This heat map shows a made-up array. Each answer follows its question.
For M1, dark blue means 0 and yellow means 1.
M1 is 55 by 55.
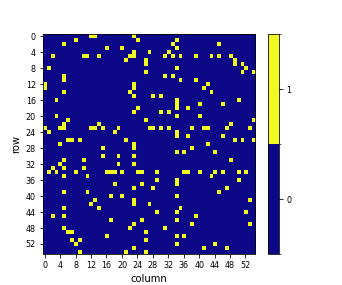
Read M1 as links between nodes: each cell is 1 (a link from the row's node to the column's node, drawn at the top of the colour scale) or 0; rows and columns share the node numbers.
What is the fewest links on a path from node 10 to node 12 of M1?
3
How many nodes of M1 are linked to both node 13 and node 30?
1
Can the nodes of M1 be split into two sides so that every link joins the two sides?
no
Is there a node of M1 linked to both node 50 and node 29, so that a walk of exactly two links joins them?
yes
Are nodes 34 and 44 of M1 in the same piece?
yes
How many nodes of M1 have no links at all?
0
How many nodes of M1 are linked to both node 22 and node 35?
1
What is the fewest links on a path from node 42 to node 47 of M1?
2
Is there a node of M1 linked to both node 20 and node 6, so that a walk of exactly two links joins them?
no
